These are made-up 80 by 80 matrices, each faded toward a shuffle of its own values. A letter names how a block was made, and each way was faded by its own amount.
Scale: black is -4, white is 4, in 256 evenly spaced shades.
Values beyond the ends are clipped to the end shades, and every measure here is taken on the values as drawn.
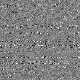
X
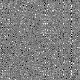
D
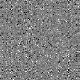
D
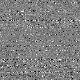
X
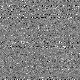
X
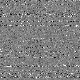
X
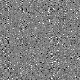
D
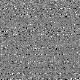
X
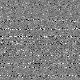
X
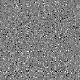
D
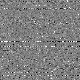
X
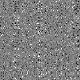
D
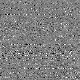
X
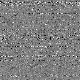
X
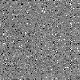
D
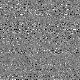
X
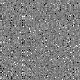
D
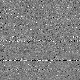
X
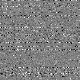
X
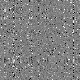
D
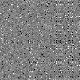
D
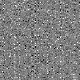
D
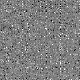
D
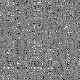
D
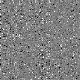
D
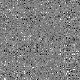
D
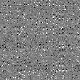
D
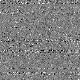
X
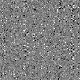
D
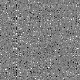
D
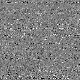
X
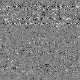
X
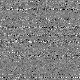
X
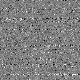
X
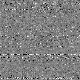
X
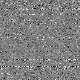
X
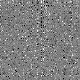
D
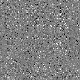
D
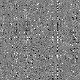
D
